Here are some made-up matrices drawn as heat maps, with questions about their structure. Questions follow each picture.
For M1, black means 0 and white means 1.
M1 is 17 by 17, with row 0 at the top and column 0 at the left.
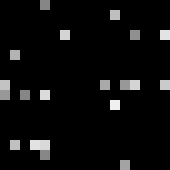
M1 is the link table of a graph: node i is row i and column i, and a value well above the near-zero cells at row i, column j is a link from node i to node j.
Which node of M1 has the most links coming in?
node 4
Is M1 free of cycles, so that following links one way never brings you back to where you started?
yes
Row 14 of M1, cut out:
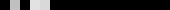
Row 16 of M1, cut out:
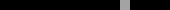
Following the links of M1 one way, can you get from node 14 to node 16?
yes
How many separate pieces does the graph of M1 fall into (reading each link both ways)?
2
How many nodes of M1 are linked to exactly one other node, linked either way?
4
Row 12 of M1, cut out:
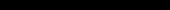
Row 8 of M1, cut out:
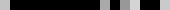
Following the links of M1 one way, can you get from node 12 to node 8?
no
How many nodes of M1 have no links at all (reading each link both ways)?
1
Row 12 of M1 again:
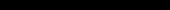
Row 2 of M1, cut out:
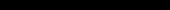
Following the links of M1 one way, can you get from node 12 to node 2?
no
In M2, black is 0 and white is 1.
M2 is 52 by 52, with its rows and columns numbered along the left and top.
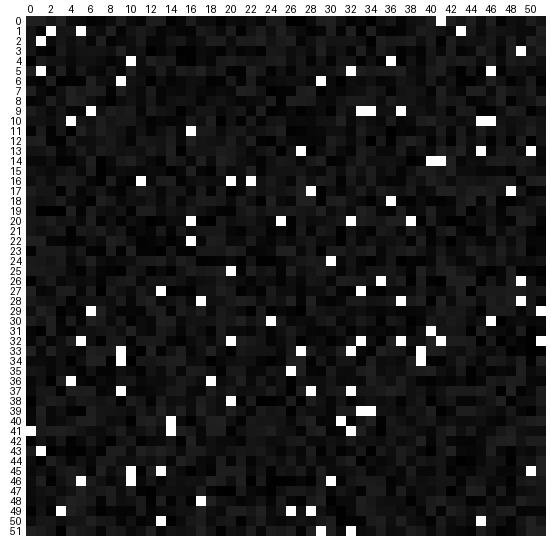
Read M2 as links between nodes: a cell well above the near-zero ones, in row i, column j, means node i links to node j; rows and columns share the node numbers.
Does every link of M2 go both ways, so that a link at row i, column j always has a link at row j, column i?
yes
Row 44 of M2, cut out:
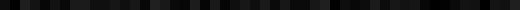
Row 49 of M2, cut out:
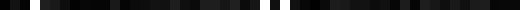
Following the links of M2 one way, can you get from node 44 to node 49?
no
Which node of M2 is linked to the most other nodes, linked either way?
node 32
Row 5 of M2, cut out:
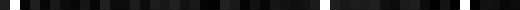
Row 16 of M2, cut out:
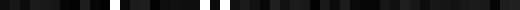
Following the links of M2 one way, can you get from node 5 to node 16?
yes
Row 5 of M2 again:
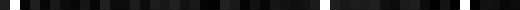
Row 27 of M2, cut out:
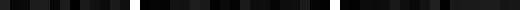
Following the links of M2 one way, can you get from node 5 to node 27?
yes
